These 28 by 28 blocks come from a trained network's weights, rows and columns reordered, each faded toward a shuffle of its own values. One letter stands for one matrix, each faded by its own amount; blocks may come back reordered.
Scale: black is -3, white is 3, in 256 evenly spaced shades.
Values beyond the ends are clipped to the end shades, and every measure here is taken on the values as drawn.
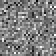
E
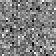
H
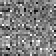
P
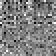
P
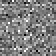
P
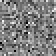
E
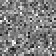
E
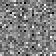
H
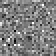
H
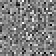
E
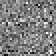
P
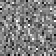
E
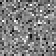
E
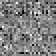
P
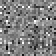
P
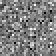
E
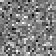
E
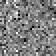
E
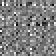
P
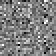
E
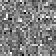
H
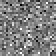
E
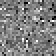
P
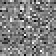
P
